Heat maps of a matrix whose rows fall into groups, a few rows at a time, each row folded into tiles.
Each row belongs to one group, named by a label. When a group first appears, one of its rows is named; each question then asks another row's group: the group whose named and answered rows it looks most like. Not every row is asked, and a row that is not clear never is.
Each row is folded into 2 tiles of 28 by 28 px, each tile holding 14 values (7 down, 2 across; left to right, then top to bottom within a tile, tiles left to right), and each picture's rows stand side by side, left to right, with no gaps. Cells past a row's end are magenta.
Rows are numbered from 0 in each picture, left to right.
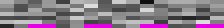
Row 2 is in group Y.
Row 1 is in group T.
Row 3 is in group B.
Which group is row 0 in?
Y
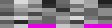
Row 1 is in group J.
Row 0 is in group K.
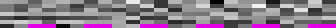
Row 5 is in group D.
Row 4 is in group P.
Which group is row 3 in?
P
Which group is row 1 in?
Y
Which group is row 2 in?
J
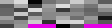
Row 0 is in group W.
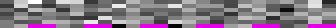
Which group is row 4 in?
K
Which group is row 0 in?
K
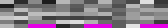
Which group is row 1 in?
Y
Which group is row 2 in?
K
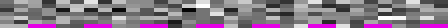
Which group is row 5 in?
K
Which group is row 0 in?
J
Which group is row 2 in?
D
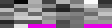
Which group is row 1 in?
P
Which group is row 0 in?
K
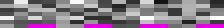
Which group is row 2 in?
P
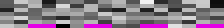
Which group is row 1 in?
Y
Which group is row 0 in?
J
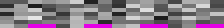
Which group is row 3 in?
T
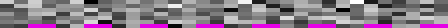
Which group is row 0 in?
P
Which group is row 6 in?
Y
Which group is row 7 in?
K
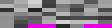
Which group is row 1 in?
Y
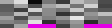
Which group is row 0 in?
W
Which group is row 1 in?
T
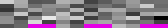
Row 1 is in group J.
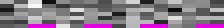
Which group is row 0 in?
P
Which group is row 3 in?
D
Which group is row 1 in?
J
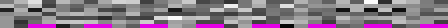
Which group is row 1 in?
Y
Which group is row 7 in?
D
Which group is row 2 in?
B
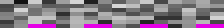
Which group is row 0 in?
P
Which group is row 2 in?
D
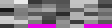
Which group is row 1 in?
K
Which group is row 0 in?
D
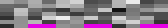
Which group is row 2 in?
D
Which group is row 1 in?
D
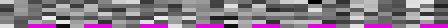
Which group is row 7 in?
K
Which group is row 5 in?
Y
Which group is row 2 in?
B
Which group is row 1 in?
Y
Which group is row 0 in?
B
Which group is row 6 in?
K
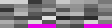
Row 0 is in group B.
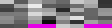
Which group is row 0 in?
P
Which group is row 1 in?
J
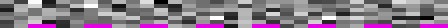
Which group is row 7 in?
B
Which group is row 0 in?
P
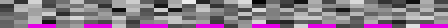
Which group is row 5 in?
K
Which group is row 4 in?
W
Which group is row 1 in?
T
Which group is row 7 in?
K
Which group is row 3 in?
Y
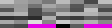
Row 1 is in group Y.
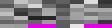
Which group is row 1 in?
K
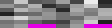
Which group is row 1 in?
P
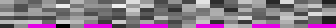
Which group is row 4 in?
J
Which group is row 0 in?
Y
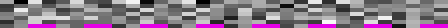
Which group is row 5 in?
K
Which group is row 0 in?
P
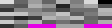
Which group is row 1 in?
J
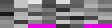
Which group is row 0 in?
K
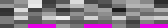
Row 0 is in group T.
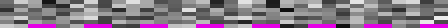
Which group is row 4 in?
K
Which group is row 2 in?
B
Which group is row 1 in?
K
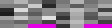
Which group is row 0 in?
T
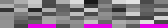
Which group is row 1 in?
W
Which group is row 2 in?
B
